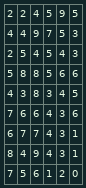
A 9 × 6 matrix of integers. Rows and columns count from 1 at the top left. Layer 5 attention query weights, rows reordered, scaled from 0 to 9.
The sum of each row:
27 32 23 38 27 32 28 29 21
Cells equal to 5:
9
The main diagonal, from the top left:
2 4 4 5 4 6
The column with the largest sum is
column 3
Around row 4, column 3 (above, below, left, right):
4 8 8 5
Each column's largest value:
8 8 9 7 9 6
